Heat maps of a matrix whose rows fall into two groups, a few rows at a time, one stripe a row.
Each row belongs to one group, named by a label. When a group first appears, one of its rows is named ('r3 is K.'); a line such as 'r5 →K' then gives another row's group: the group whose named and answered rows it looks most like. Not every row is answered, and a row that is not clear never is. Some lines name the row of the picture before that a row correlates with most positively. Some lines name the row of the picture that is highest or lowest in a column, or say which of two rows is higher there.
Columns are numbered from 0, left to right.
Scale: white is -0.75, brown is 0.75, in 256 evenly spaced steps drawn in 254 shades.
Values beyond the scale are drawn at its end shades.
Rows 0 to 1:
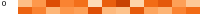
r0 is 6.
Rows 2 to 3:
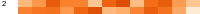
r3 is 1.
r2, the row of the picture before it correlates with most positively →0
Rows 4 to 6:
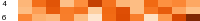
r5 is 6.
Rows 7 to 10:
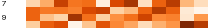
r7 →6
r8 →1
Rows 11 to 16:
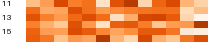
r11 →6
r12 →1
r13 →1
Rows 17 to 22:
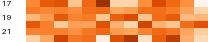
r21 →1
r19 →6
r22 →6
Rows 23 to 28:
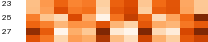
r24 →6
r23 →6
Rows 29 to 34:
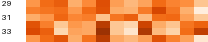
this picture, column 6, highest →31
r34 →1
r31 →6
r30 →1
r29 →1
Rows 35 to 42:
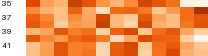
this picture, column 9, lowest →36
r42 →6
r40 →1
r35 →1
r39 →6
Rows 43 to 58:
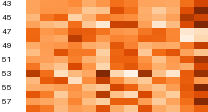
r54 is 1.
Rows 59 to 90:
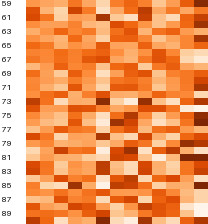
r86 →1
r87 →6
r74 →1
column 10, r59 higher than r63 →No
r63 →6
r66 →1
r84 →6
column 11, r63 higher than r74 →Yes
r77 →6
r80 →6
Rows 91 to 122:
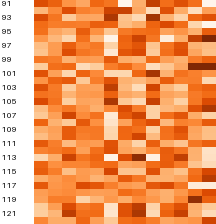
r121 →6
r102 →1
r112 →1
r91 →1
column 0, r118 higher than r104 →No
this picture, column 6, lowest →91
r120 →6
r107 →6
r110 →6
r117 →1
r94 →1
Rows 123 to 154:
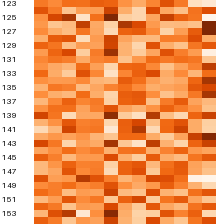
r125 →1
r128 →1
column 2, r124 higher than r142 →No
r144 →6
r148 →1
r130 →1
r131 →1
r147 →6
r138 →1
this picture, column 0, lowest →141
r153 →1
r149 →1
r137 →6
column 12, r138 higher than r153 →Yes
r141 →6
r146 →6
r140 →6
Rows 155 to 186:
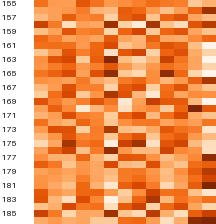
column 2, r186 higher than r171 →No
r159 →6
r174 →6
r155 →1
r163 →1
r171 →6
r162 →6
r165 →1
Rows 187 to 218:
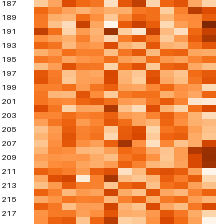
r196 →6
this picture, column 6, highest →207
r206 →6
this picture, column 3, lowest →212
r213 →6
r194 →6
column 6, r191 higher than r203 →No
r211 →1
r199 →1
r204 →1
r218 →1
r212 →1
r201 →1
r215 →6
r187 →6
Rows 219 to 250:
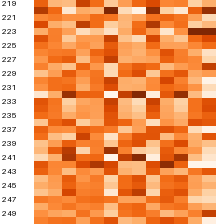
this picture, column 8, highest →220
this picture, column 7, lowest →220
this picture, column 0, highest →220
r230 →1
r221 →1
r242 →1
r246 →6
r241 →6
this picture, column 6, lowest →220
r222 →1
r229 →6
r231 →1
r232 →6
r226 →1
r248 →6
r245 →6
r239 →6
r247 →1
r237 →1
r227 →1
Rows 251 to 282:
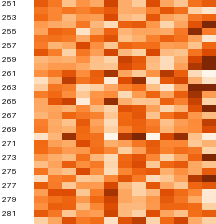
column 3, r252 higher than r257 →No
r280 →1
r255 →1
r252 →1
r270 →6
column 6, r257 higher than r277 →Yes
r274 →6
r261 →1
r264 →1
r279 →1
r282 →6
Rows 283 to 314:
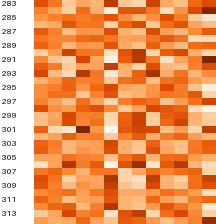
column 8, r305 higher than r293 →No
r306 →6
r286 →6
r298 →1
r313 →6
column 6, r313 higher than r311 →Yes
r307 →1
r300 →6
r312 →1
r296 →1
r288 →1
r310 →1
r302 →6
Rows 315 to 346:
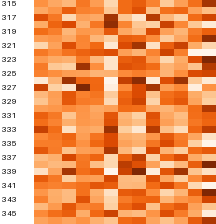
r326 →6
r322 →1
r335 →1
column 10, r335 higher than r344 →No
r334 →1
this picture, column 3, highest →327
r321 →6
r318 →1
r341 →1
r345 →1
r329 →6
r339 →6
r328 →6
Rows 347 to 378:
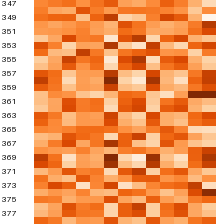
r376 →6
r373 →1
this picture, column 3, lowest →373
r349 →1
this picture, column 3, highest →354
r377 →6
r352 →6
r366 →6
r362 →6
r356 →6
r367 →1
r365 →1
